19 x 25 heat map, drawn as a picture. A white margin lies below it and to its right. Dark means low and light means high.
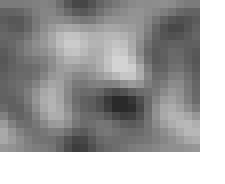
Odd rows or columns: none. Grain: blotchy. Histogram: bell-shaped. Ninth with the lowest average: bottom middle.
